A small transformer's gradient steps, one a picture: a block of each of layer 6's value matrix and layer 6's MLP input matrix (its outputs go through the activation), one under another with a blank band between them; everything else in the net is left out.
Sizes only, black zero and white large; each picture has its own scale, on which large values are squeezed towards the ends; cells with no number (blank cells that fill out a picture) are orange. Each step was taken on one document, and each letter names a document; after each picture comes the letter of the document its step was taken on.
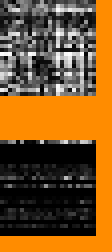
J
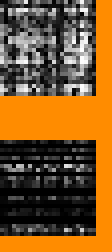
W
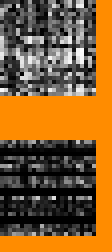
W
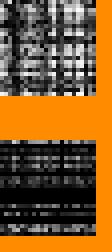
W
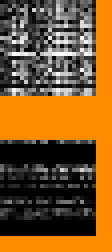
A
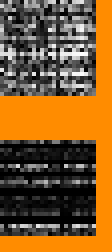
W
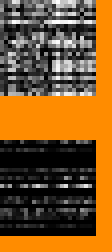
A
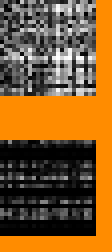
J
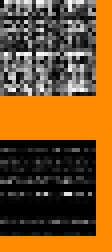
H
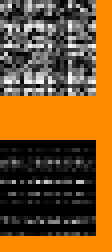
H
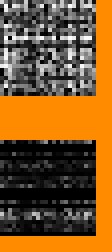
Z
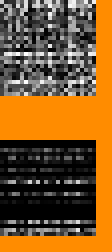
H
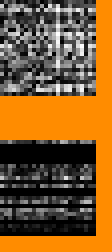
J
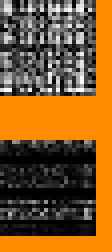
Z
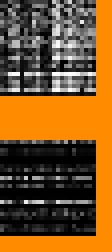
A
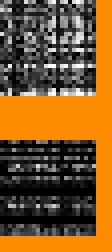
W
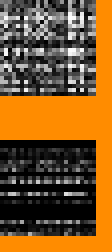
H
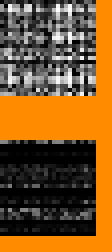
Z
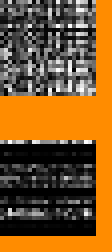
Z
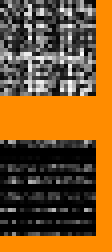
H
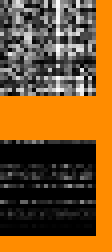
J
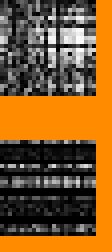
W
